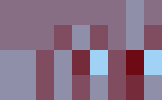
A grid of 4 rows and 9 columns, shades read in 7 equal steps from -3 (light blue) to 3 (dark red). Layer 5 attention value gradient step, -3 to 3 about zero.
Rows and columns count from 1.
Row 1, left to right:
0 0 0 0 0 0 0 -1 0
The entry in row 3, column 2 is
-1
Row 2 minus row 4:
1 1 -1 2 -2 2 -1 -3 2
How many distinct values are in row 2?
3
